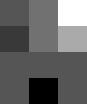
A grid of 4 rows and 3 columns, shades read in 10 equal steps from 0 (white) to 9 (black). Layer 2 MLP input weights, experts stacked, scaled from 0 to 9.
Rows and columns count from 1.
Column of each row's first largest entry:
1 1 1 2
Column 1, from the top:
6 7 6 6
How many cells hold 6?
6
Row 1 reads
6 5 0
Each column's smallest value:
6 5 0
